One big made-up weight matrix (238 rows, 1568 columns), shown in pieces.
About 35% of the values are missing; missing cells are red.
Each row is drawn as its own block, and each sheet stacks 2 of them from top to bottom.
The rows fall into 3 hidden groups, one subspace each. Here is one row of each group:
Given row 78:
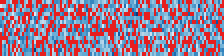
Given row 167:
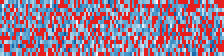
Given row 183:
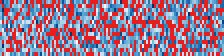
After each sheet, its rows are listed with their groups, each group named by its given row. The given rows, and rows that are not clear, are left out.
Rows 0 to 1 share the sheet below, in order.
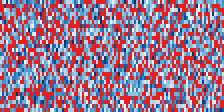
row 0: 78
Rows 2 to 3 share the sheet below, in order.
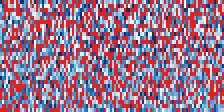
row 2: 167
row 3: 183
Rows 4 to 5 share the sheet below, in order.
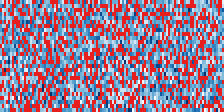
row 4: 183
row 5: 167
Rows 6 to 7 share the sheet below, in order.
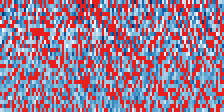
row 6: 78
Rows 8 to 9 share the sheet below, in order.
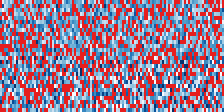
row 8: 183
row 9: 167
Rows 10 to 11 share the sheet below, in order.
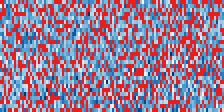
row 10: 78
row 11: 167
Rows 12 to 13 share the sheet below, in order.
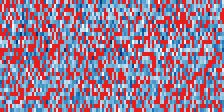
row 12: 167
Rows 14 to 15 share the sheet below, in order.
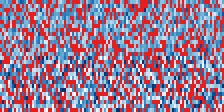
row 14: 167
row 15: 167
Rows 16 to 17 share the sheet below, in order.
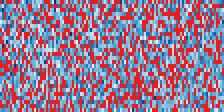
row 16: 183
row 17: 167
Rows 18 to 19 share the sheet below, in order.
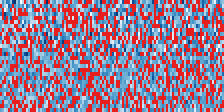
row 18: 167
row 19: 78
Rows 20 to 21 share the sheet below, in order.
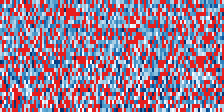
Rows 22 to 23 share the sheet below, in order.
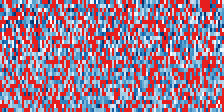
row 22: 78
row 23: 167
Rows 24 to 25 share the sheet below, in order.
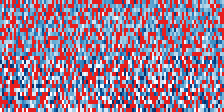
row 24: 167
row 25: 167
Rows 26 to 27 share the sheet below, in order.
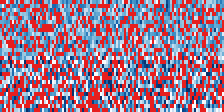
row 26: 167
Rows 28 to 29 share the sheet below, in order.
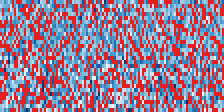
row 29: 167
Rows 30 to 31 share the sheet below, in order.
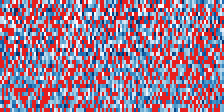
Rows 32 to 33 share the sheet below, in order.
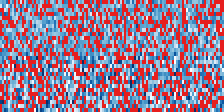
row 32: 167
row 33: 78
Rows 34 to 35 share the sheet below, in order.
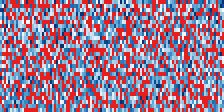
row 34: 183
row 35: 183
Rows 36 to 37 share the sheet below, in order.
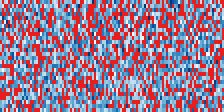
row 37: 78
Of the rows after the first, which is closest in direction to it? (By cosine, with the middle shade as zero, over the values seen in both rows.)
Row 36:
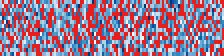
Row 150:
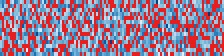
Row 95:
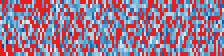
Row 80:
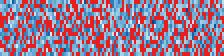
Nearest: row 95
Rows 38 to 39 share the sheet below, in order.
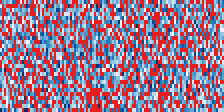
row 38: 167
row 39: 167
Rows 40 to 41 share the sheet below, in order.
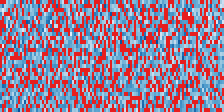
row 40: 183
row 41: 78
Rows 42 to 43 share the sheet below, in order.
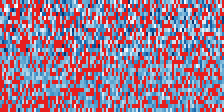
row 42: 167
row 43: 78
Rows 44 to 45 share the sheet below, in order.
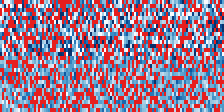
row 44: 167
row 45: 78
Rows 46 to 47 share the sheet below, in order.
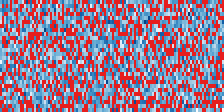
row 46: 183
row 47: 167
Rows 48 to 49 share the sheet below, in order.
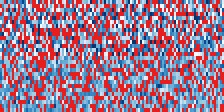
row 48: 167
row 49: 183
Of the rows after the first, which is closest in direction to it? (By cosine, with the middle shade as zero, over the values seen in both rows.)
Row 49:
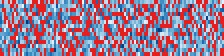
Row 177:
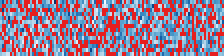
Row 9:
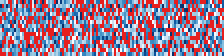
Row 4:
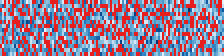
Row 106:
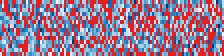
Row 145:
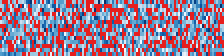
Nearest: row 4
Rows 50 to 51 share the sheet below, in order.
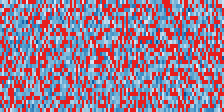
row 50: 183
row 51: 78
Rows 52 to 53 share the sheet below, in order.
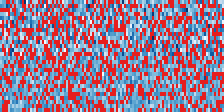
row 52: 167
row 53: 78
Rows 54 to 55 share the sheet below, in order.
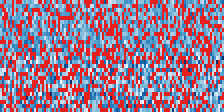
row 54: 78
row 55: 78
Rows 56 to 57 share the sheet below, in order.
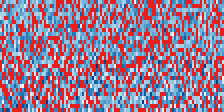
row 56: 78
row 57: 183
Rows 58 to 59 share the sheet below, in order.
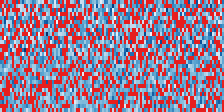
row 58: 78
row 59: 167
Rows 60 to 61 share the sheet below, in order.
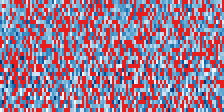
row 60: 183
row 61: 167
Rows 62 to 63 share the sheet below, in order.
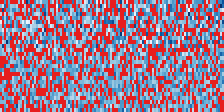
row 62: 183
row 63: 78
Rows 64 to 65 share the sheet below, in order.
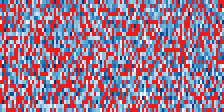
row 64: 183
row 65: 183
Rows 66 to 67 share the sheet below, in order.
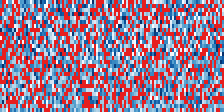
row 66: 167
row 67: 183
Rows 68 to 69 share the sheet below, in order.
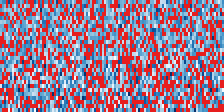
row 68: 167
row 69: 78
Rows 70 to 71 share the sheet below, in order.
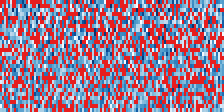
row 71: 78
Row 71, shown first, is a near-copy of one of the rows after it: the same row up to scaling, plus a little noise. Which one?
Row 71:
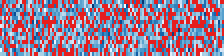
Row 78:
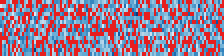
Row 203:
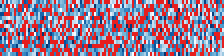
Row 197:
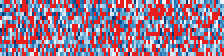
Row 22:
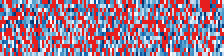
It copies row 22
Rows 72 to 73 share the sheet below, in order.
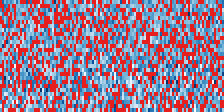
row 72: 183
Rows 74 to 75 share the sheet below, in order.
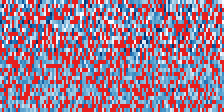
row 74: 183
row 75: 78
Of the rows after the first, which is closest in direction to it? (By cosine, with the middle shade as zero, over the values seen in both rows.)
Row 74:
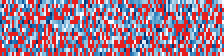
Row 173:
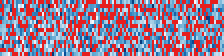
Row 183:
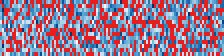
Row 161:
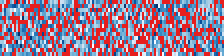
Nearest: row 173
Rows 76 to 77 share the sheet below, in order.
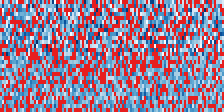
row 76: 183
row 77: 183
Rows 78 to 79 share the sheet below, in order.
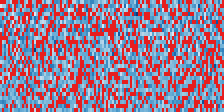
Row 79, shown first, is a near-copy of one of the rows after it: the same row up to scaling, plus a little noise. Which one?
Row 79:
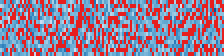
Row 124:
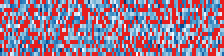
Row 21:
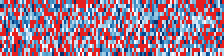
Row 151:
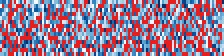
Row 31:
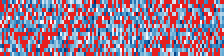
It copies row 31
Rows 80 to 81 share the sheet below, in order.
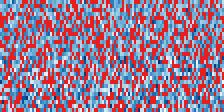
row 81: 78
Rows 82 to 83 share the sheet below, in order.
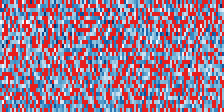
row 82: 183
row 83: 183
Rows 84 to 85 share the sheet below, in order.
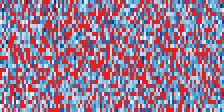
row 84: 183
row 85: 78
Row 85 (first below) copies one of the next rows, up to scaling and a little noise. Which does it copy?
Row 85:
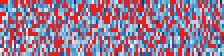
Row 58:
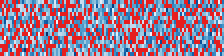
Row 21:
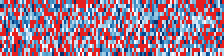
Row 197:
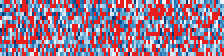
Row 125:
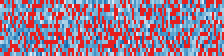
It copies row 21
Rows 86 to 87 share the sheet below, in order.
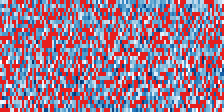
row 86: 183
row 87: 167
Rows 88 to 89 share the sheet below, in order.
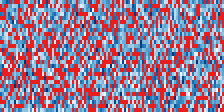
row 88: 167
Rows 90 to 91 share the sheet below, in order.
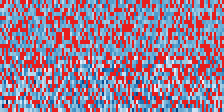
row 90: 183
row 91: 167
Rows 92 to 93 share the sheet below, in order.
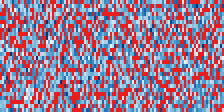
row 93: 78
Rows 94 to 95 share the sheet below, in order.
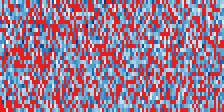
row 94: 183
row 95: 183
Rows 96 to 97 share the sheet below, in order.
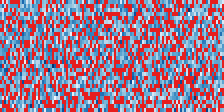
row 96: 183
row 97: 167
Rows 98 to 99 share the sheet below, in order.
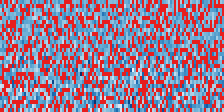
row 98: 167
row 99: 167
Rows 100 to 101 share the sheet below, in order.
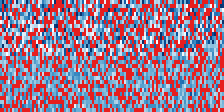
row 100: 183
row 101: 78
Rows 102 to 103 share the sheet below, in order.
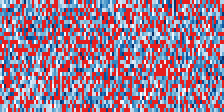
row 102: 78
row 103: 183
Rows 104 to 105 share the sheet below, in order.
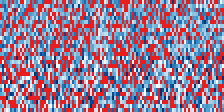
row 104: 78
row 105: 183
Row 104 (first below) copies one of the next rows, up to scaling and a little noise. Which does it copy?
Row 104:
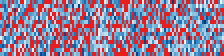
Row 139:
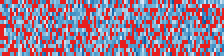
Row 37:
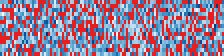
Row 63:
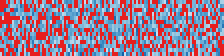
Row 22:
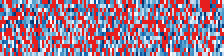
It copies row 139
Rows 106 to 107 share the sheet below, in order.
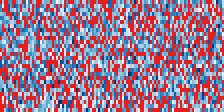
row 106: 167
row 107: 167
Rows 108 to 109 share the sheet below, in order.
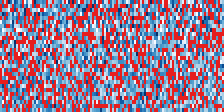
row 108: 78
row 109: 183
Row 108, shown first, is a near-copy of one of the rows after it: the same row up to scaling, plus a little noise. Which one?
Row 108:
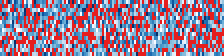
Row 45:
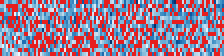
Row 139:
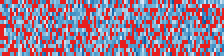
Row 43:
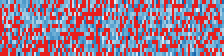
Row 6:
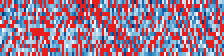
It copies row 6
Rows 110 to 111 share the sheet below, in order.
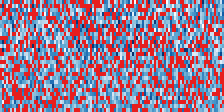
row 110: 167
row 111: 183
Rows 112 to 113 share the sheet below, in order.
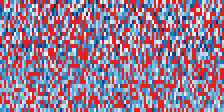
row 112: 167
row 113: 78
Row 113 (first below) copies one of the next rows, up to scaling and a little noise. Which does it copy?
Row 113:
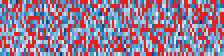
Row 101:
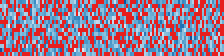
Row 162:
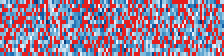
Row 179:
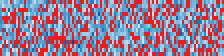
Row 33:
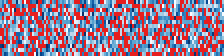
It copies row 162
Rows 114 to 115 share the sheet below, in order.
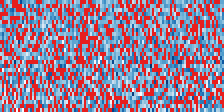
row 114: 167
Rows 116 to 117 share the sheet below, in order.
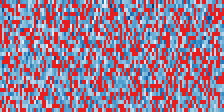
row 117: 183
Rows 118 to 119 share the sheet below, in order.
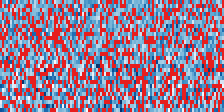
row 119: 167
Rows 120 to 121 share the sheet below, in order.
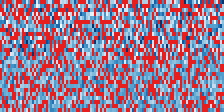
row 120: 78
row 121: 167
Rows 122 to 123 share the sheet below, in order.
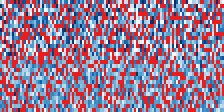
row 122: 78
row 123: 78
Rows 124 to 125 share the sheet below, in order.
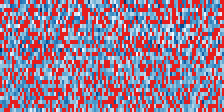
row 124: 78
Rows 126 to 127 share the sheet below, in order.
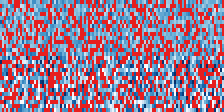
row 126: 78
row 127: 167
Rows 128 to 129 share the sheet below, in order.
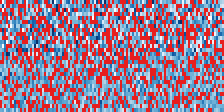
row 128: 183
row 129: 78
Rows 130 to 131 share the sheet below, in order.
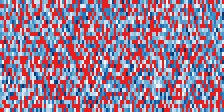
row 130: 167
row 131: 183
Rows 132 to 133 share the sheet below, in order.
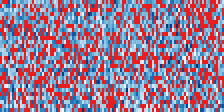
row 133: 78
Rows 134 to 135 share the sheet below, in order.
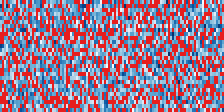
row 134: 167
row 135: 167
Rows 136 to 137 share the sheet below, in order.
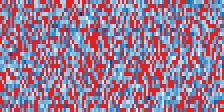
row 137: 78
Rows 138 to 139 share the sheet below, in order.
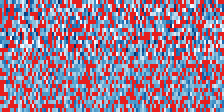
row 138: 167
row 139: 78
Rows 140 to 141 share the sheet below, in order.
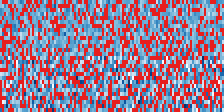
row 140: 167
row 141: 167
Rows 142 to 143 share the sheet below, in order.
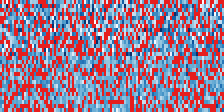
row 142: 167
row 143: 167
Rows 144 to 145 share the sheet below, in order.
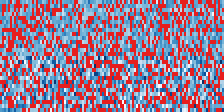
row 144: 167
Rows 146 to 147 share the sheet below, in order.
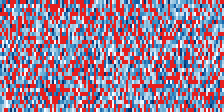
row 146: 167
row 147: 167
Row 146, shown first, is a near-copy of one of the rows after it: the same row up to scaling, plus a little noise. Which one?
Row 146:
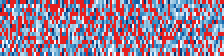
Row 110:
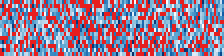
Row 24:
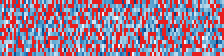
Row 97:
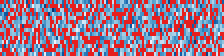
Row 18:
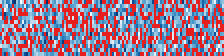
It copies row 97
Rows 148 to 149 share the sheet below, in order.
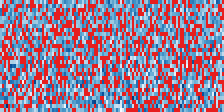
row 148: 167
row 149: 167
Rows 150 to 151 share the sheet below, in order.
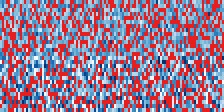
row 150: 167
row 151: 78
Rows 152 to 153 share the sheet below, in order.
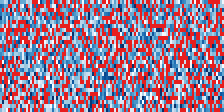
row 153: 183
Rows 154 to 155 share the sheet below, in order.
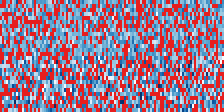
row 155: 183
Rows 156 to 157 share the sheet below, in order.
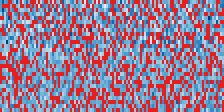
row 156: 183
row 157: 167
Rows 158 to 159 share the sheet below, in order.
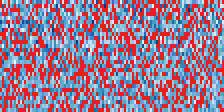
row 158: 183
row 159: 167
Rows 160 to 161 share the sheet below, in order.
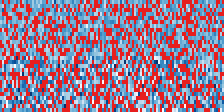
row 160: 183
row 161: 167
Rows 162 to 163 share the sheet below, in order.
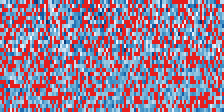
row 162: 78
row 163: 167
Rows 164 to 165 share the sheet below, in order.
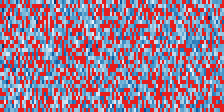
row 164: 183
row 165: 78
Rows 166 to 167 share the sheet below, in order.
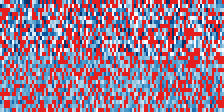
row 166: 78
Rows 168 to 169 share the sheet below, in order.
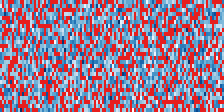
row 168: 167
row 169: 167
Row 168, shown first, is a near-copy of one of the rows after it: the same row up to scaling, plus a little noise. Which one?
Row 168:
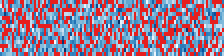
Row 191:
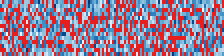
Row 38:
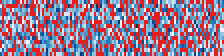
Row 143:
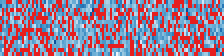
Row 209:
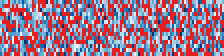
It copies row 38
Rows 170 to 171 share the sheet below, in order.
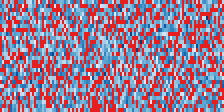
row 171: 167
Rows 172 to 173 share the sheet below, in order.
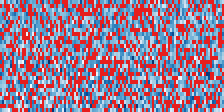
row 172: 78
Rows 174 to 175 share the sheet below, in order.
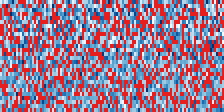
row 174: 167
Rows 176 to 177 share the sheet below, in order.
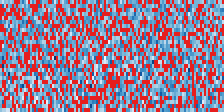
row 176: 183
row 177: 183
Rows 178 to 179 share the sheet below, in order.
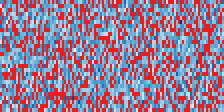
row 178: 78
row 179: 78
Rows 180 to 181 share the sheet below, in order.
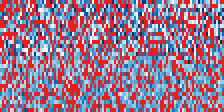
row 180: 78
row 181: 167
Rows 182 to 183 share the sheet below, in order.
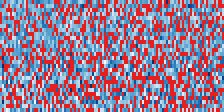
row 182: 167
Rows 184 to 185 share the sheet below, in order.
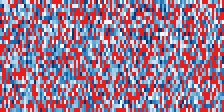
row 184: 183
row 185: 167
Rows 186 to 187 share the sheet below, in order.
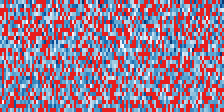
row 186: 183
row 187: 183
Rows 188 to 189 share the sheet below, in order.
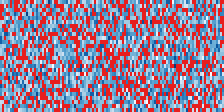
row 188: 78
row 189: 78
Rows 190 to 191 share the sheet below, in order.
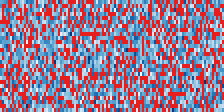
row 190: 167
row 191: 167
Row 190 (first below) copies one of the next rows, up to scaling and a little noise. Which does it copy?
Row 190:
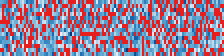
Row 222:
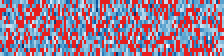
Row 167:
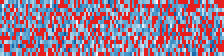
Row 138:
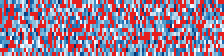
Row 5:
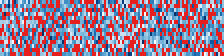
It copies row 138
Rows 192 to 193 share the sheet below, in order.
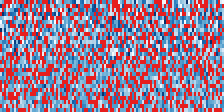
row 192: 78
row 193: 78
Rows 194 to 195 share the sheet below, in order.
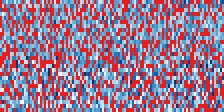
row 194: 78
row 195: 167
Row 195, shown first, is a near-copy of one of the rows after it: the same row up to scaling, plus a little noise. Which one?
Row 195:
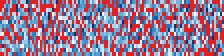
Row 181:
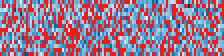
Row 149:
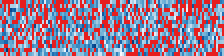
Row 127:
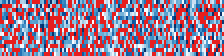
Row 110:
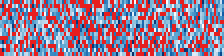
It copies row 127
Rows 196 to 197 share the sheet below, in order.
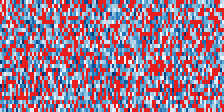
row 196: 183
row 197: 78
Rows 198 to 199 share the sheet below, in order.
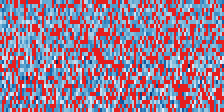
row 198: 183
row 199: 183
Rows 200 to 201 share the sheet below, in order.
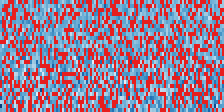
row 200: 183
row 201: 78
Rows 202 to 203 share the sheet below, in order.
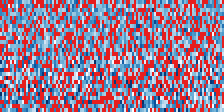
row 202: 167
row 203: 78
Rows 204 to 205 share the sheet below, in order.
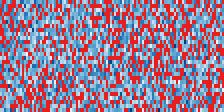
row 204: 167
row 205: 167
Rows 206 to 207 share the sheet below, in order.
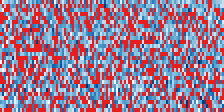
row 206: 183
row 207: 78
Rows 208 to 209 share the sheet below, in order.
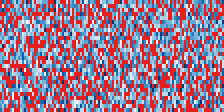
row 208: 183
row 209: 167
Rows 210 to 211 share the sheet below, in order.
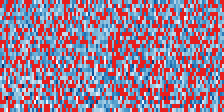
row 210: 167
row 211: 183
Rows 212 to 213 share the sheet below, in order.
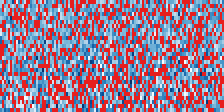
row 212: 167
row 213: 78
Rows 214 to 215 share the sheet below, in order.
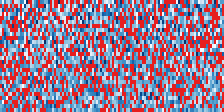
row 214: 167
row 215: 183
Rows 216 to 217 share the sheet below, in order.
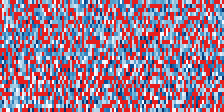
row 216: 183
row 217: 183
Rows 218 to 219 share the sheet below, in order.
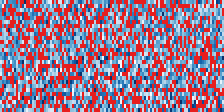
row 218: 167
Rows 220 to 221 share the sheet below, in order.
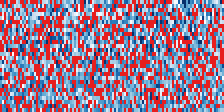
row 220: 78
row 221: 183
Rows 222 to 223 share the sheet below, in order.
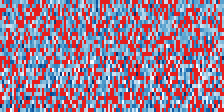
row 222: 167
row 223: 78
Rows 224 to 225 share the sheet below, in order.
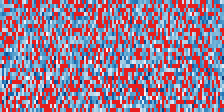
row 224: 78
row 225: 183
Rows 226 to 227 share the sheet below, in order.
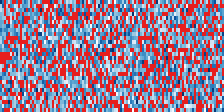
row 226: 167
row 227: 167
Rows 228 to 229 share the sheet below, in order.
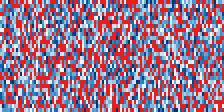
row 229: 167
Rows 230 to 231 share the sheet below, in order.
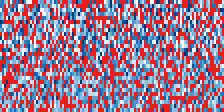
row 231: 183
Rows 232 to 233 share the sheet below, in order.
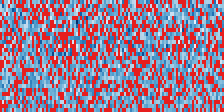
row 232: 167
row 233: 183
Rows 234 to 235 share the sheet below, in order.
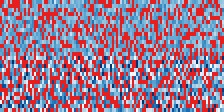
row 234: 183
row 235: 78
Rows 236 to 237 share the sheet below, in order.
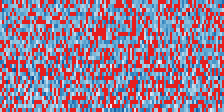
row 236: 183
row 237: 78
